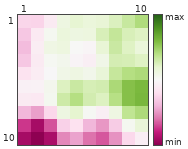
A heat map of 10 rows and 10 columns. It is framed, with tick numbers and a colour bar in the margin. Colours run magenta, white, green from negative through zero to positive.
Values rise toward the top right. The bottom left is the ninth with the lowest average. There are no lone odd cells. Neither half mirrors the other. The ninth with the highest average is the middle right.
